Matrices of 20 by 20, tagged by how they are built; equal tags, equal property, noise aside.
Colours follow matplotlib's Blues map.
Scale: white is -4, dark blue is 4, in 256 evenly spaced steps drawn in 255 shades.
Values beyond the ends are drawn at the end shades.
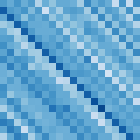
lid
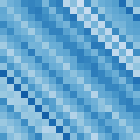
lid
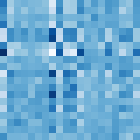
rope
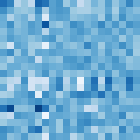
rope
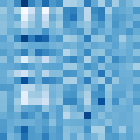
rope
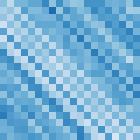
lid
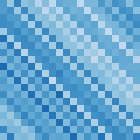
lid
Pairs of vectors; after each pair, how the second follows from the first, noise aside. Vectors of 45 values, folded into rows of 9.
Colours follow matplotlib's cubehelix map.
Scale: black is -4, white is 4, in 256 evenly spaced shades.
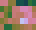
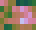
copied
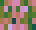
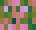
copied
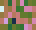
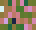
copied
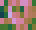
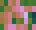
reversed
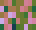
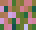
copied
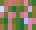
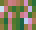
copied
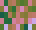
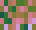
copied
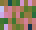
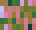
copied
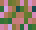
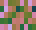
copied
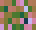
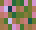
reversed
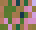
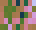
copied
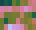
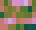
reversed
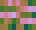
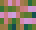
copied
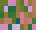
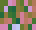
copied
